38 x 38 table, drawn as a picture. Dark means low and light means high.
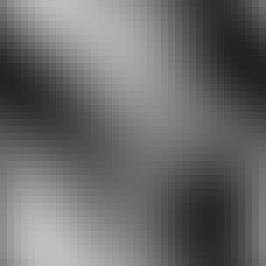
No regular stripes run through it. The field is smooth, with broad soft blobs. The top left is the roughest part.
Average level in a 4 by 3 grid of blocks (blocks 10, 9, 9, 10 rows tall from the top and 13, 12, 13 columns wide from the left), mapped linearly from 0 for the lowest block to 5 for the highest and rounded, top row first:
3 4 0 | 0 3 1 | 2 2 1 | 5 3 0
